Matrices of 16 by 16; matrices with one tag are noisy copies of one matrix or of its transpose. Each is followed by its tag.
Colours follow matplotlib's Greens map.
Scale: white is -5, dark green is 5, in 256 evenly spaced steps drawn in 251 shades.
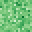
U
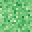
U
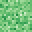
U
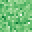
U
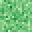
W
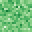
W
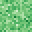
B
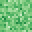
U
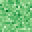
W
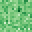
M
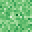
B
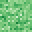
U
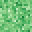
U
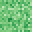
M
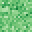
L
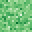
U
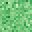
L
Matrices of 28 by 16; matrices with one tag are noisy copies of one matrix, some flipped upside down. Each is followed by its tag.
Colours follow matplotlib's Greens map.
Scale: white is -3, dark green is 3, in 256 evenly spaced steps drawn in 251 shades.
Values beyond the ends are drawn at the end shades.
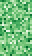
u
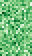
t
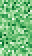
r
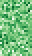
r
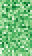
r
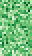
r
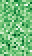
t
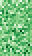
r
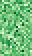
t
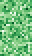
u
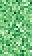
t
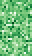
u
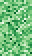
t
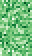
r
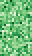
u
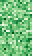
u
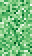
t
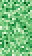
r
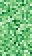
t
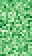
u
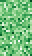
u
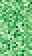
t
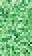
r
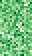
t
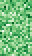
u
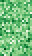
u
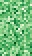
t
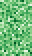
t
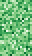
u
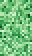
u
